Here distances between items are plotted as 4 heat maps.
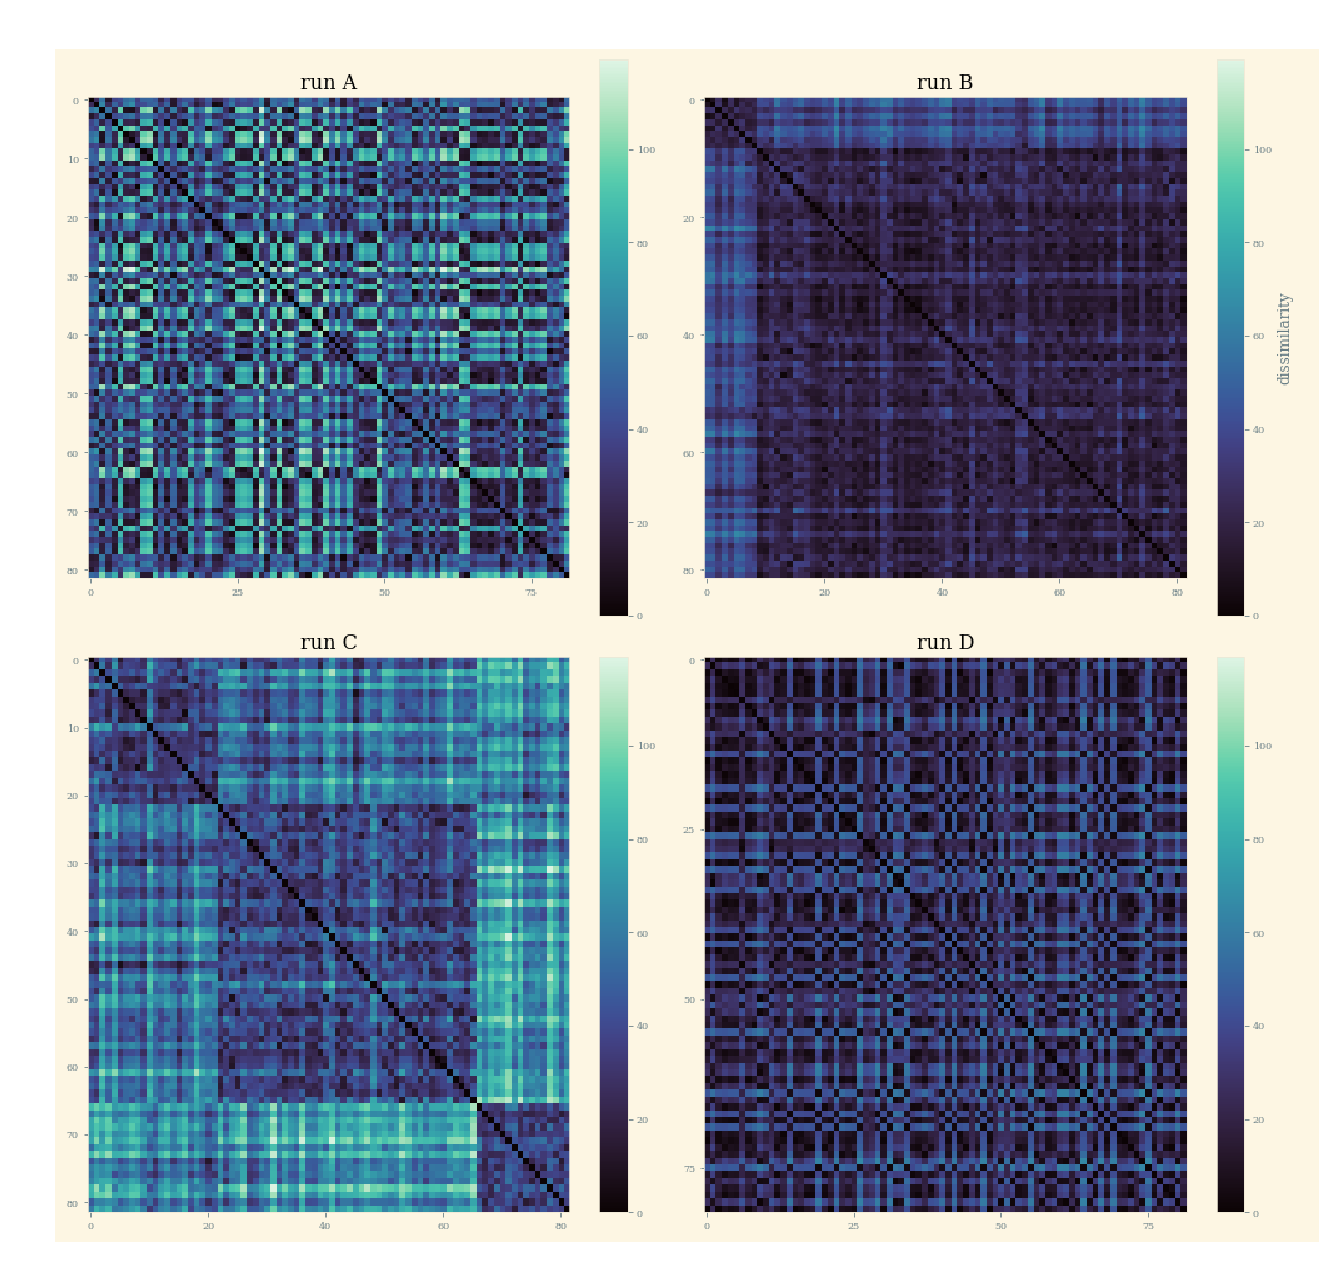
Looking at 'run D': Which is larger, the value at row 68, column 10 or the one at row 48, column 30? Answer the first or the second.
the first
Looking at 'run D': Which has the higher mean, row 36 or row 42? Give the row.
42
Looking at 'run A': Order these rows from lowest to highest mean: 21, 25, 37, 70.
70, 21, 25, 37
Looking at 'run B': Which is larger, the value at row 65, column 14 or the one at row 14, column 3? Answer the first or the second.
the second
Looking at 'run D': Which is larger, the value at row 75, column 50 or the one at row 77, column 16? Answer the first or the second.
the first
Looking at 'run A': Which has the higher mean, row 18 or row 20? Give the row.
20
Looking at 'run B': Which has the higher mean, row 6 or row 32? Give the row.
6
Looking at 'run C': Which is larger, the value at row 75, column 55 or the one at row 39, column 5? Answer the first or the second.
the first
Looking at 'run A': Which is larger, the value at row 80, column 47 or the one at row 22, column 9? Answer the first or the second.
the first
